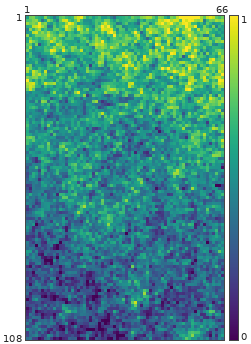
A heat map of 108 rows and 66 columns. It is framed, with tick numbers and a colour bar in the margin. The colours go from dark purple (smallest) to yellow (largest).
Histogram: bell-shaped. Slope: up to the top. Stripes: none. Ninth with the highest average: top right. Odd rows or columns: none. Average level on the scale: 50%.
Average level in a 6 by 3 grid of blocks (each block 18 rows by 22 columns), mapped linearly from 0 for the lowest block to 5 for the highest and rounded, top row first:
445 / 334 / 323 / 222 / 011 / 001
